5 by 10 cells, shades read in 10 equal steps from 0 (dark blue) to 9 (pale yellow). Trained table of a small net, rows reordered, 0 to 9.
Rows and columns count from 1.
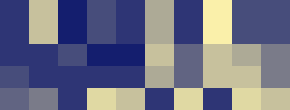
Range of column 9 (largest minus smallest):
6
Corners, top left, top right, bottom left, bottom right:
1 2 3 7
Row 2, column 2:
7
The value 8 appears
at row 5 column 4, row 5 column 7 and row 5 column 9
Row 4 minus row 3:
1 0 -1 1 1 -1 0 0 1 0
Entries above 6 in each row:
2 2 2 2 5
